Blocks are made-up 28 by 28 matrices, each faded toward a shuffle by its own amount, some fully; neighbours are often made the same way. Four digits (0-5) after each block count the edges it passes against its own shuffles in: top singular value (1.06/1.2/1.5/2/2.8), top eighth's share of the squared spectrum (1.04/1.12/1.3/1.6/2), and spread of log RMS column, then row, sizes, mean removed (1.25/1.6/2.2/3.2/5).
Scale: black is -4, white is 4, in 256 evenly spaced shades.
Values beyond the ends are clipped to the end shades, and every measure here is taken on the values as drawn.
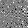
3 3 1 1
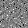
0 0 0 0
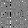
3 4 1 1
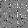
3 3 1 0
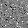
0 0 0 0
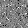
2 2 0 0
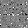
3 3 0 1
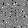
1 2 0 0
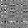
3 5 2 3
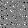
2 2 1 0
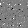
2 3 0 0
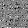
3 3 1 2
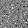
1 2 0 0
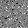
0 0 0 0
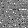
2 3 0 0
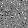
0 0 0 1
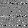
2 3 0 2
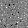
0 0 0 0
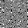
3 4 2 1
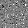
2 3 1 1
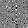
3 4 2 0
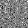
3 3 1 1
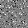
2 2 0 1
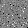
0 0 0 0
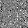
1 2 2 0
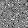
0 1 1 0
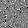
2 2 0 0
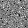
0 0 0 0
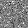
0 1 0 0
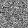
1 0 0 2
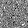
0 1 0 0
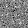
1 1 0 0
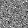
1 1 0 0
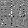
3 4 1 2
